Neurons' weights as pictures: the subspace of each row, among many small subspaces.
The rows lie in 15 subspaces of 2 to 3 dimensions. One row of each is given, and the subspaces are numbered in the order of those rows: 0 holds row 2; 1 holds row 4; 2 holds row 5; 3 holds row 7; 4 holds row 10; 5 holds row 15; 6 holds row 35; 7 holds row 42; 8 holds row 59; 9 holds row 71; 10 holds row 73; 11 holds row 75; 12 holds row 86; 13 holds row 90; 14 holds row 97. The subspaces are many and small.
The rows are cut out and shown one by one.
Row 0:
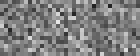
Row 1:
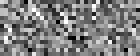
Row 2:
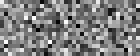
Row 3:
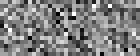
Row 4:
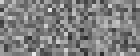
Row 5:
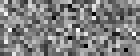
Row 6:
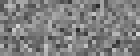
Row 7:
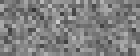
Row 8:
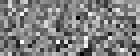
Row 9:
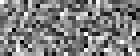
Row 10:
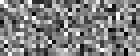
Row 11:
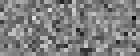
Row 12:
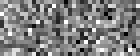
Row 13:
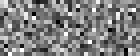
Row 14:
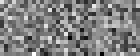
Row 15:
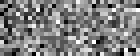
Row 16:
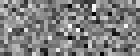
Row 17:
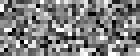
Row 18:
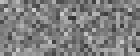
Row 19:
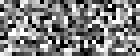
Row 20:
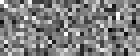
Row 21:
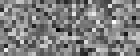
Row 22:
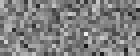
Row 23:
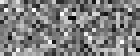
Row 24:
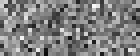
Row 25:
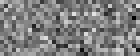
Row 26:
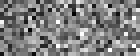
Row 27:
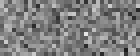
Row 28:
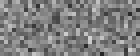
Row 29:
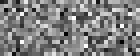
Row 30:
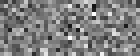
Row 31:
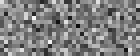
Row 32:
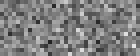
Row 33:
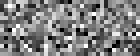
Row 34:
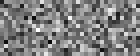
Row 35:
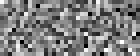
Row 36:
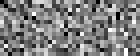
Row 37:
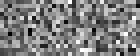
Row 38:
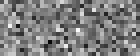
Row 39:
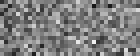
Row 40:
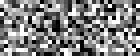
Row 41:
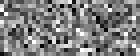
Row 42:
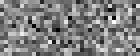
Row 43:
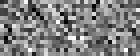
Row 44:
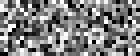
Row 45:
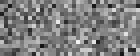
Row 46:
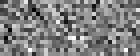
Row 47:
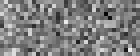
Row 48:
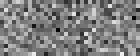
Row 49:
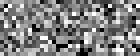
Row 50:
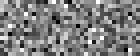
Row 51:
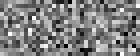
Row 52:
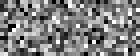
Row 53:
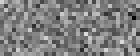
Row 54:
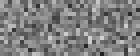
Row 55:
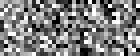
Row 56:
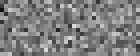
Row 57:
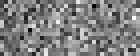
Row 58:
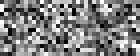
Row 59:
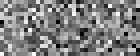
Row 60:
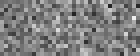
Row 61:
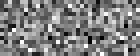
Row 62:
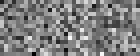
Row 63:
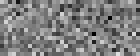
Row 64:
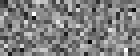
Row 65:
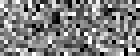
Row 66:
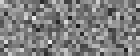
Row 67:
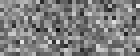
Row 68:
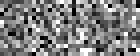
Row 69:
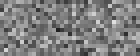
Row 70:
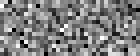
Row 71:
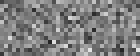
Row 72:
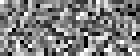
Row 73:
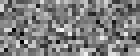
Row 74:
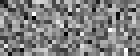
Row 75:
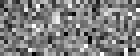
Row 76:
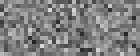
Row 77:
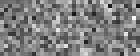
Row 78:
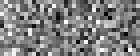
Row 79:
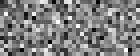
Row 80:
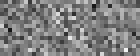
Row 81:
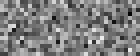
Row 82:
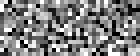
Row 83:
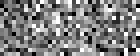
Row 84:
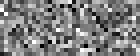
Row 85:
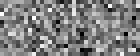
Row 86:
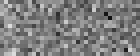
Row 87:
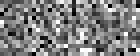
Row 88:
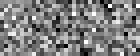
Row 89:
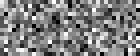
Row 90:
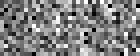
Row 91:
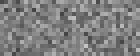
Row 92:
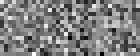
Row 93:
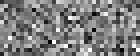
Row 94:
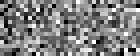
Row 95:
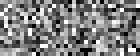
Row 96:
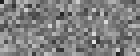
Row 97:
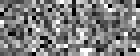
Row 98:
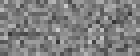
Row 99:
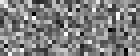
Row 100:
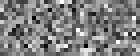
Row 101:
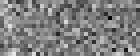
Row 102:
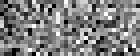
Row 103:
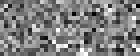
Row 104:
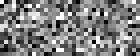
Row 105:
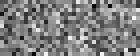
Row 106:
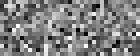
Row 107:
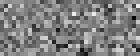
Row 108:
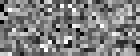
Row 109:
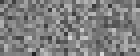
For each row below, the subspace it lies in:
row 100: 14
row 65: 11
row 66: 0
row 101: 12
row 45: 5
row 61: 11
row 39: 5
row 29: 9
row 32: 12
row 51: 5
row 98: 0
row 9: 6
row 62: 1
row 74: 4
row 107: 6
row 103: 6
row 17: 10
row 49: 6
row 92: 1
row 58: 3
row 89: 7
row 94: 5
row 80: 2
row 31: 0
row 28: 11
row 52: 7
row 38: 12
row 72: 6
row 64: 4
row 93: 9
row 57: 8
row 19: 7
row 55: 13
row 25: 6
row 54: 11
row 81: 7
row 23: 9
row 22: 13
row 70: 10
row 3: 2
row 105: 14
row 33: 8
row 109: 1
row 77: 13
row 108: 3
